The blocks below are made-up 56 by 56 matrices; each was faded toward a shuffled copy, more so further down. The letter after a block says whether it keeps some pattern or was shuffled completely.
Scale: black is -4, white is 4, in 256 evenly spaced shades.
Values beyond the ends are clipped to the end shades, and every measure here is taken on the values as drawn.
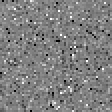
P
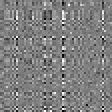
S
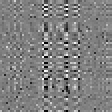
S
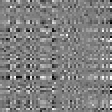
S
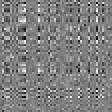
S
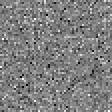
P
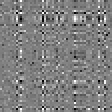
S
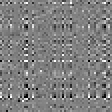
S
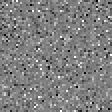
P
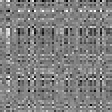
S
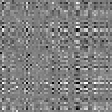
S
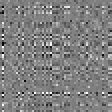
S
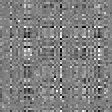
S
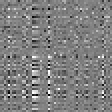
S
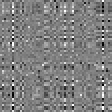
S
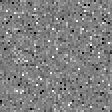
P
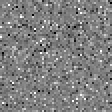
P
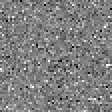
P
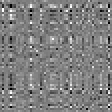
S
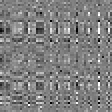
S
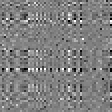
S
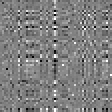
S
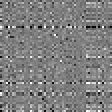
S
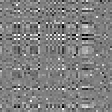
S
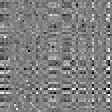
S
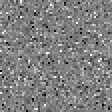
P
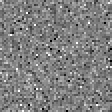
P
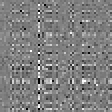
S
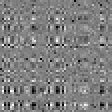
S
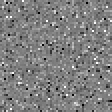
P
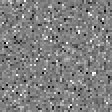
P
